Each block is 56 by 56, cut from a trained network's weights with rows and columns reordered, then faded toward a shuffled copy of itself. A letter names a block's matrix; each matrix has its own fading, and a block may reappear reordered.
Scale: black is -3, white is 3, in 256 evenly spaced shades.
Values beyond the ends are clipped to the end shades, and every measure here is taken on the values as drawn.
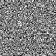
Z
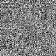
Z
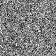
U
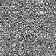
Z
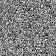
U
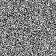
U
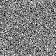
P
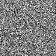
P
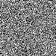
P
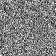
U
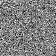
P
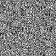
Z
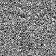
Z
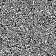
P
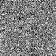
Z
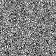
P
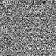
Z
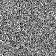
U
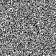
U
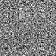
Z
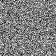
U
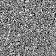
P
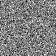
P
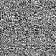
Z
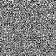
Z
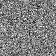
P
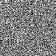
Z
